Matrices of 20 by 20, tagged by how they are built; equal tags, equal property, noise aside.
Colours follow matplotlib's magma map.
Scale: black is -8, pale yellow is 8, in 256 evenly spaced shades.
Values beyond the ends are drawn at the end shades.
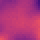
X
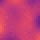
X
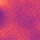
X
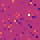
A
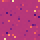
A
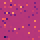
A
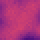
X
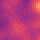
X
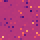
A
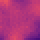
X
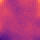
X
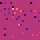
A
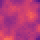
X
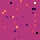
A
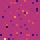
A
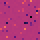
A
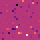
A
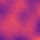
X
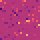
A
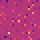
A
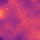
X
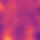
X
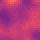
X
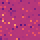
A
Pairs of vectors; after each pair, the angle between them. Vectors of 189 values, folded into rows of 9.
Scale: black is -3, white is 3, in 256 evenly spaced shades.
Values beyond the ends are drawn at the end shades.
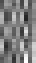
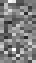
orthogonal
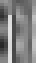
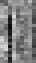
nearly opposite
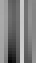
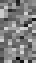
orthogonal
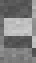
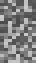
orthogonal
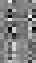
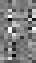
nearly opposite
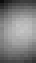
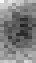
nearly opposite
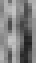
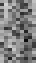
partly aligned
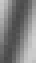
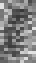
partly aligned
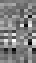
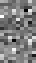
partly opposed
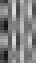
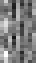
nearly opposite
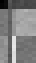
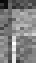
nearly parallel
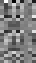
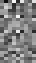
nearly opposite
